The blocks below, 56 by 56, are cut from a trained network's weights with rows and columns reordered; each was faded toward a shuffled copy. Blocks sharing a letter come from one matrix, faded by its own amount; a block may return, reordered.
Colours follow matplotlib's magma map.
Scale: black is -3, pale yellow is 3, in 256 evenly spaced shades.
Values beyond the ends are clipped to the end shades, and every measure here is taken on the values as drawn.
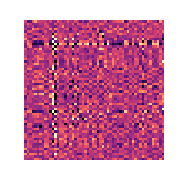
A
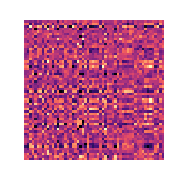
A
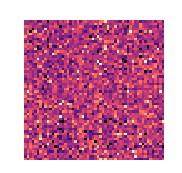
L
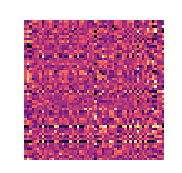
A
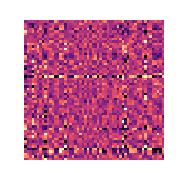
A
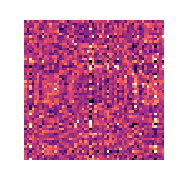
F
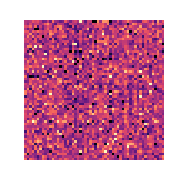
L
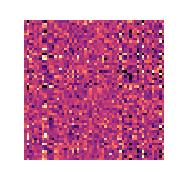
F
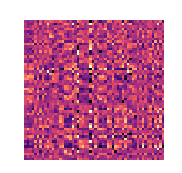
A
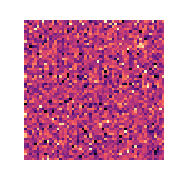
L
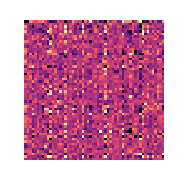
F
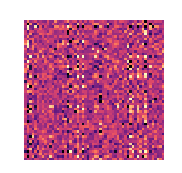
F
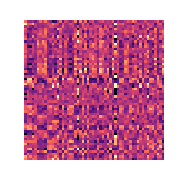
A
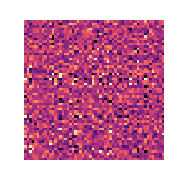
F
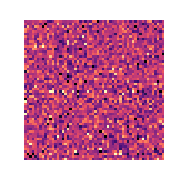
L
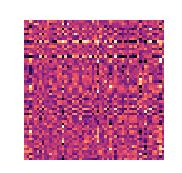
A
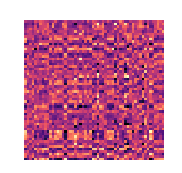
A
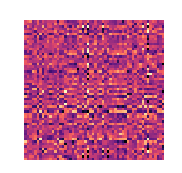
A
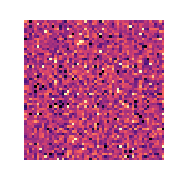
L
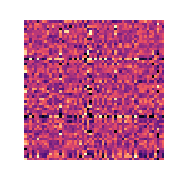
A
